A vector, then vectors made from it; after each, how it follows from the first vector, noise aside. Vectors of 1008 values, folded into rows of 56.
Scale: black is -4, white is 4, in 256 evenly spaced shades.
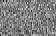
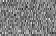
negated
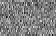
reversed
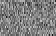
reversed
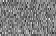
negated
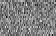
reversed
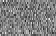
negated
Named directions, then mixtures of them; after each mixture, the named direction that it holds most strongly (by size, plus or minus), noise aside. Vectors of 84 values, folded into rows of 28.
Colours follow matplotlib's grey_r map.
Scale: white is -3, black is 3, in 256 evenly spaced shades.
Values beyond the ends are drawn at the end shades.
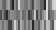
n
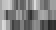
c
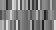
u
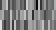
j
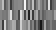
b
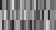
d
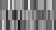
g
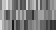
c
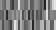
n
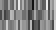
n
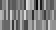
j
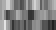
c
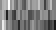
c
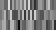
g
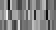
n
